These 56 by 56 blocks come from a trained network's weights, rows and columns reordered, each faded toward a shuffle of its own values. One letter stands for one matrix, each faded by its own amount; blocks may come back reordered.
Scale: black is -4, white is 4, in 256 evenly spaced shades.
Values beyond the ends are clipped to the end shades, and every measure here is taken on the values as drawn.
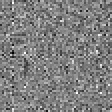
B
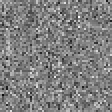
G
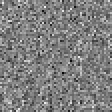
G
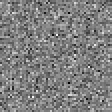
G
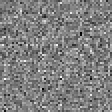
B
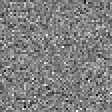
G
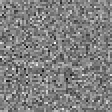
G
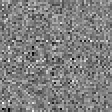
B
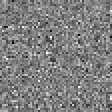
B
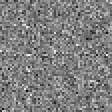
G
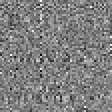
B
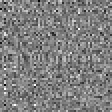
B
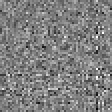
B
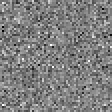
G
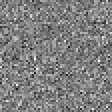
G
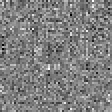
B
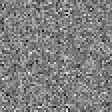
G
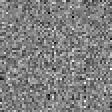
B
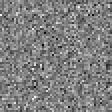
G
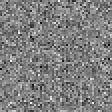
G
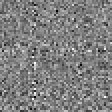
B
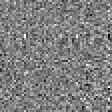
B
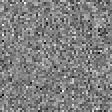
G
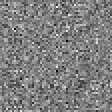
B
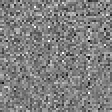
B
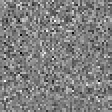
B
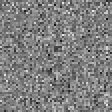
G
